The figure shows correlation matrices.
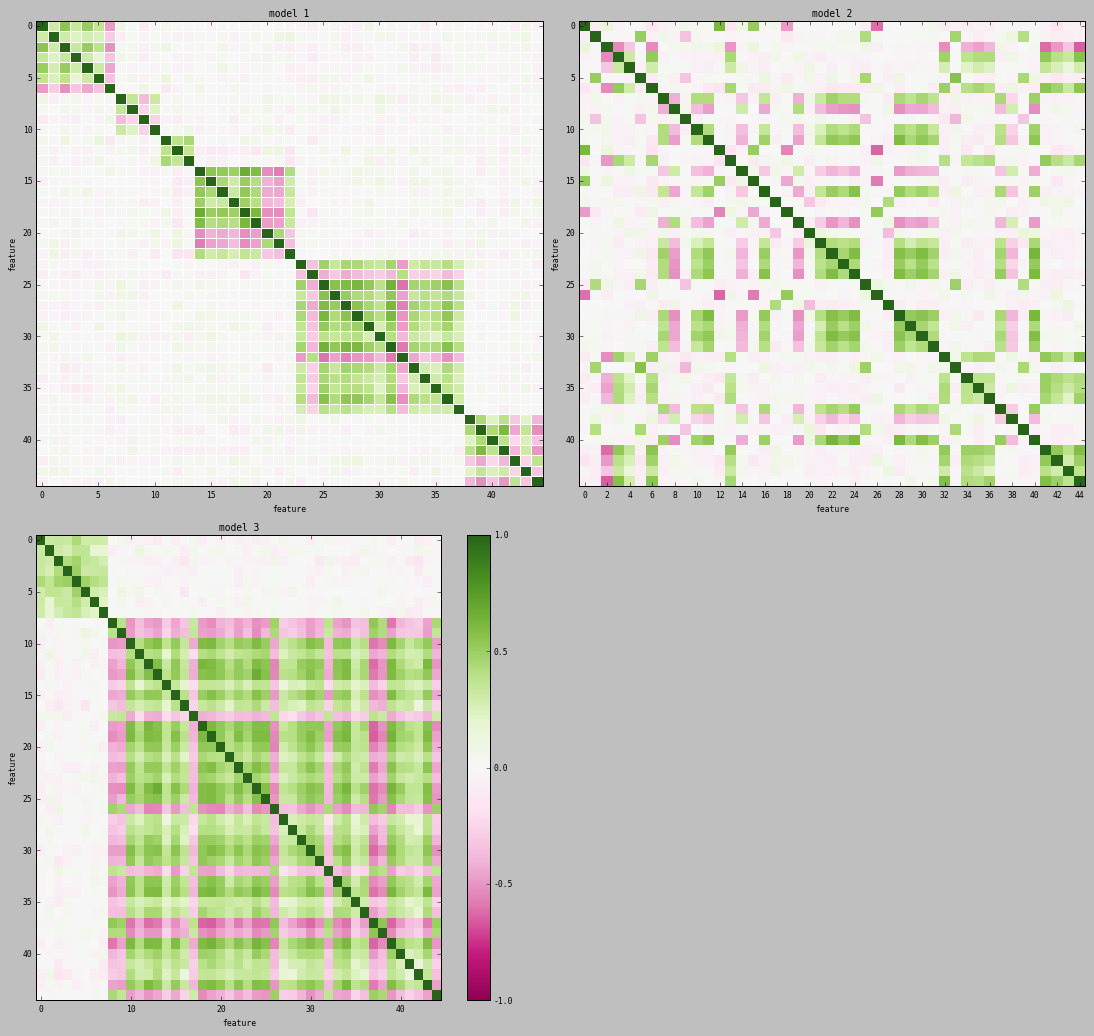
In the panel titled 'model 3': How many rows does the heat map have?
45
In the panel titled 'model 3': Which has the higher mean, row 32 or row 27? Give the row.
27
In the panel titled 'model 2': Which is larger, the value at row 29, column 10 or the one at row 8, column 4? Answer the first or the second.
the first
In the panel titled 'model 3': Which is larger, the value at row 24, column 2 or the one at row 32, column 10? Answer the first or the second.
the first
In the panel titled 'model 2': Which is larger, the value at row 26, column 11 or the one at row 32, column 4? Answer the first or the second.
the second
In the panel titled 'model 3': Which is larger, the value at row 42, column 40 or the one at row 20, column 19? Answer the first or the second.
the second
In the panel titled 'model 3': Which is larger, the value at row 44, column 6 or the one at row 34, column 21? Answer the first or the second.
the second
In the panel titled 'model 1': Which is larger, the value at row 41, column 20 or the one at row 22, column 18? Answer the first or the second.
the second
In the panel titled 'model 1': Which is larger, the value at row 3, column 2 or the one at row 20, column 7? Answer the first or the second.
the first
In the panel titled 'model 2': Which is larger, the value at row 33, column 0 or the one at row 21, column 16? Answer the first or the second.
the second
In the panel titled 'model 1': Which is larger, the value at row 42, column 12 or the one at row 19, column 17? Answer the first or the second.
the second
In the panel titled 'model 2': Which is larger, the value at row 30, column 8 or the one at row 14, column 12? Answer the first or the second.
the second
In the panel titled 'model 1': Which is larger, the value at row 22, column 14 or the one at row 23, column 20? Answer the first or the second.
the first
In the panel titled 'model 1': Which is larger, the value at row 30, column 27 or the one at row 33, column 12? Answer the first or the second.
the first
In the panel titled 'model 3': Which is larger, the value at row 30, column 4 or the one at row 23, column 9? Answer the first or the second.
the first
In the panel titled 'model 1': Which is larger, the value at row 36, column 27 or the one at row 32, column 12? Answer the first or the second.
the first
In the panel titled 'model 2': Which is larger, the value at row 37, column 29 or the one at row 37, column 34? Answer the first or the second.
the first
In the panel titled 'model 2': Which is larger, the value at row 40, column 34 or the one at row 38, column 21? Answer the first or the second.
the first
